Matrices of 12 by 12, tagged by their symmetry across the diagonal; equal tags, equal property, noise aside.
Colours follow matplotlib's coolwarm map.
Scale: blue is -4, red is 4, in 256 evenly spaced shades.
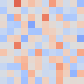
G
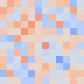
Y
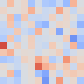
G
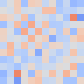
Y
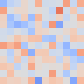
G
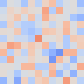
Y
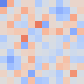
Y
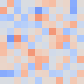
Y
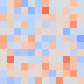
G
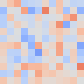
G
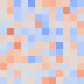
G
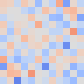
Y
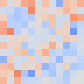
Y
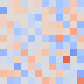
G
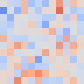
G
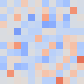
Y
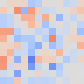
G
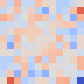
Y
